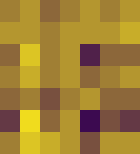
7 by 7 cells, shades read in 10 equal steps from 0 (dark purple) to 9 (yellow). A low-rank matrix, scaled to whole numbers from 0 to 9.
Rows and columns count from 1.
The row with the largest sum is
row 2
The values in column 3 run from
3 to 7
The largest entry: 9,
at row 6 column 2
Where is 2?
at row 6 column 1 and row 6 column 7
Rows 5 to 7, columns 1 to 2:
4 5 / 2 9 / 5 8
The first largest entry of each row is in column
2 7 2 2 5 2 2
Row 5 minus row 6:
2 -4 -1 -1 6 1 2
